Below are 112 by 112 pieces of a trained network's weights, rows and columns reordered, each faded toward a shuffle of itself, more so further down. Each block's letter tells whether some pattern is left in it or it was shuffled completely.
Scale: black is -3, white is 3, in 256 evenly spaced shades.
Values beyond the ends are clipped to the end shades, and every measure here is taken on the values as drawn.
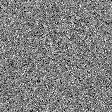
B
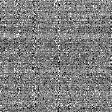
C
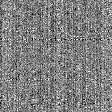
C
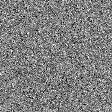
B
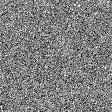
B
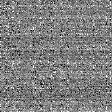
C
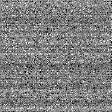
C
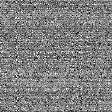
C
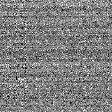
C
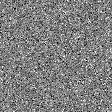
B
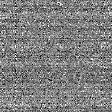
C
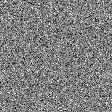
B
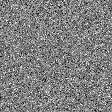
B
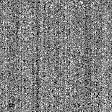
C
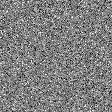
B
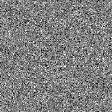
C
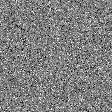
B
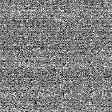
C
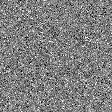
B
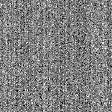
C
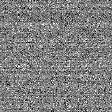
C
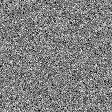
B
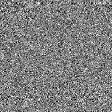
C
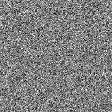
C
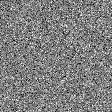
B
